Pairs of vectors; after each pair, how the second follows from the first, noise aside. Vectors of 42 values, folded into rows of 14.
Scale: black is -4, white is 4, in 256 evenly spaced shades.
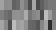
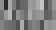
reversed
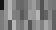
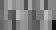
reversed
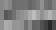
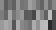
sign-scrambled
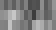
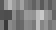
wrapped around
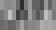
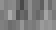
shrunk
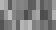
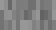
shrunk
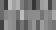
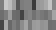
sign-scrambled
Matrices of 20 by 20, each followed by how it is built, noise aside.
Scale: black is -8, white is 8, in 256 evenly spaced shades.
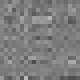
low rank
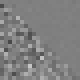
lower triangular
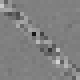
banded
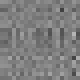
low rank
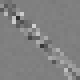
banded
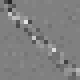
banded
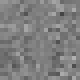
low rank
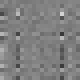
low rank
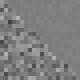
lower triangular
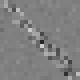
banded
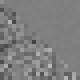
lower triangular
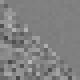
lower triangular
